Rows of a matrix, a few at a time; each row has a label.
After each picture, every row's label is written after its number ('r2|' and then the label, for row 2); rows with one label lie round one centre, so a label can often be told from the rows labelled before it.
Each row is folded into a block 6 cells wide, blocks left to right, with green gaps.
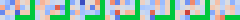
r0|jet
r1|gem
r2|jet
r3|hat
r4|hat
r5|hat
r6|gem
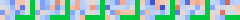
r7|jet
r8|jet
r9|gem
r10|hat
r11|jet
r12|jet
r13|hat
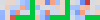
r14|gem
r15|hat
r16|hat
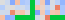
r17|hat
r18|gem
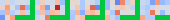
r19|gem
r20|gem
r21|gem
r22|hat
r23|hat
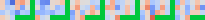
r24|jet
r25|jet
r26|gem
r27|gem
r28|gem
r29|gem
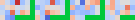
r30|hat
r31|hat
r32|jet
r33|gem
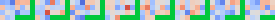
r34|jet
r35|hat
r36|jet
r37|gem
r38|gem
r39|gem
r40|jet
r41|jet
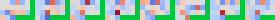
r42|hat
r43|hat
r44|hat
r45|hat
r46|hat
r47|gem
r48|hat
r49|hat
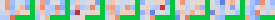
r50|gem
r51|gem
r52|gem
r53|gem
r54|gem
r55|gem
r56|jet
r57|hat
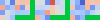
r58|jet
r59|hat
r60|jet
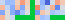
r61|jet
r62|jet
